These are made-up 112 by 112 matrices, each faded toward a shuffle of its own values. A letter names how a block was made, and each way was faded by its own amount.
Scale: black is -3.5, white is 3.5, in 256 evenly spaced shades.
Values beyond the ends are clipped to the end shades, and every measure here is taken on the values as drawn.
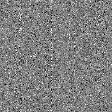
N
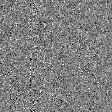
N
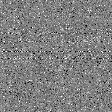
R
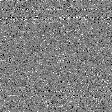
R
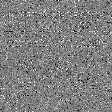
R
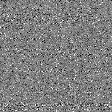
R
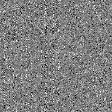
N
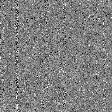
N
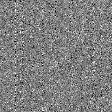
N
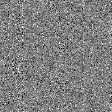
N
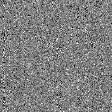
N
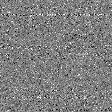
R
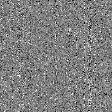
N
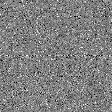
R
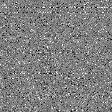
R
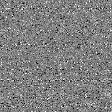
R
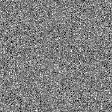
N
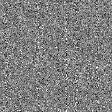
N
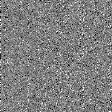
N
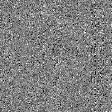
N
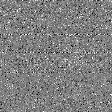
R
